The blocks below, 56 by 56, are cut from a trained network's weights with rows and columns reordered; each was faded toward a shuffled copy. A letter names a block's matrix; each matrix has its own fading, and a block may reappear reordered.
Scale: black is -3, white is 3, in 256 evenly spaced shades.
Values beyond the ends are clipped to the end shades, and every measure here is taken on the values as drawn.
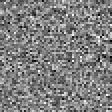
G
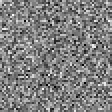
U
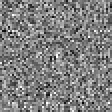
U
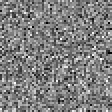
U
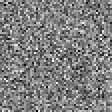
U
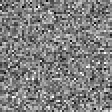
U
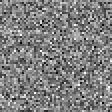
U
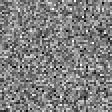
U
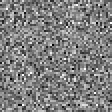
G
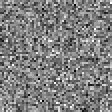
U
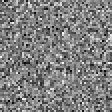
U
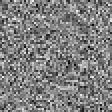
G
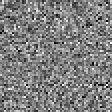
G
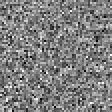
U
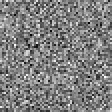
G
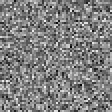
G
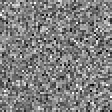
U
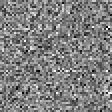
G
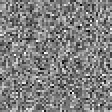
G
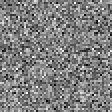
U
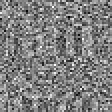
G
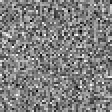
U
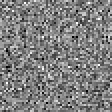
U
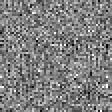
G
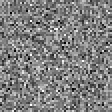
U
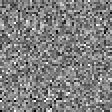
G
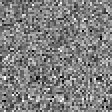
G
